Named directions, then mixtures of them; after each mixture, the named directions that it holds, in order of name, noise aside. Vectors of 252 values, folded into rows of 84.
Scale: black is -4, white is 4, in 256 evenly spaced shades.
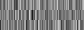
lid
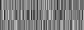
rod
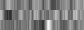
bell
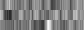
bell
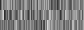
bell, rod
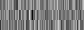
lid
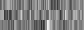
bell, rod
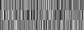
rod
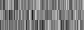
bell, lid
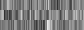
bell, rod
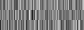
lid
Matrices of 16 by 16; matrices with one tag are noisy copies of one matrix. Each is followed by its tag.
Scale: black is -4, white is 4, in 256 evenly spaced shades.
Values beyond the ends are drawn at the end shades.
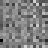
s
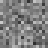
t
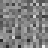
s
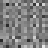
s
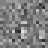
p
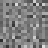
s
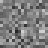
p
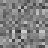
p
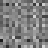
s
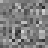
p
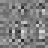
p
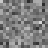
t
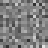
s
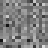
s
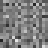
s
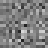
p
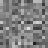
t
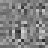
p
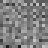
s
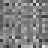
s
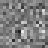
p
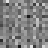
s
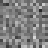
s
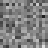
s
